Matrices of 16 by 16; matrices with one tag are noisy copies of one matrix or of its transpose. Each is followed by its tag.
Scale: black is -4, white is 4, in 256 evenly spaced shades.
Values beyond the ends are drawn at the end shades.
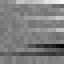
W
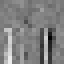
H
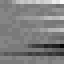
W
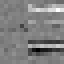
H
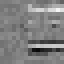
H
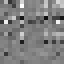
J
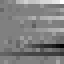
W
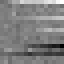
W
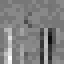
H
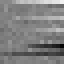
W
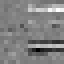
H
